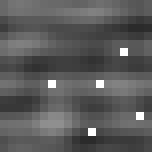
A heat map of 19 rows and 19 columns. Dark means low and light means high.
Horizontal stripes repeat 4 times down the table. No overall slope runs across the table. Five lone cells stand out, each far higher than its neighbours. The values are skewed, with a long tail toward high values.
